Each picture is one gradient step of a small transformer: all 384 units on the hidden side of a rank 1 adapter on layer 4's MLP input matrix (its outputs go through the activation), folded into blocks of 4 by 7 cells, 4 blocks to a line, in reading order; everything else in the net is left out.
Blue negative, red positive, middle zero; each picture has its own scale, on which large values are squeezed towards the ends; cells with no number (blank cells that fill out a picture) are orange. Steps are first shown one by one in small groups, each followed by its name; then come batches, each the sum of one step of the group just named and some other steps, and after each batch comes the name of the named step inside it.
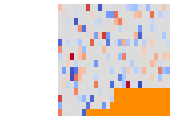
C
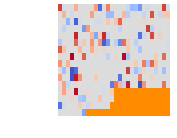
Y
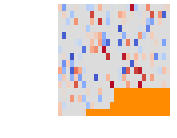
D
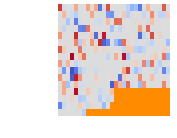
Y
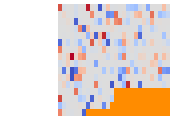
C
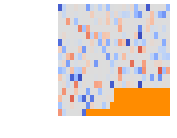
C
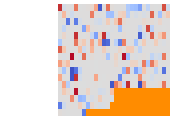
Y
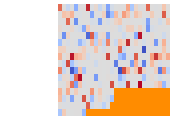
C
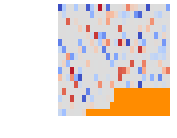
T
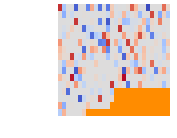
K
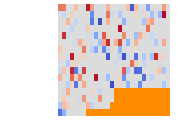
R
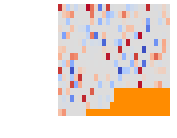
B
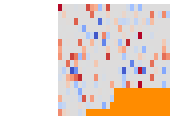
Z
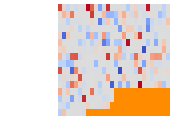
B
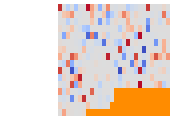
B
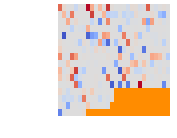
K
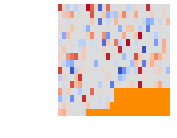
B
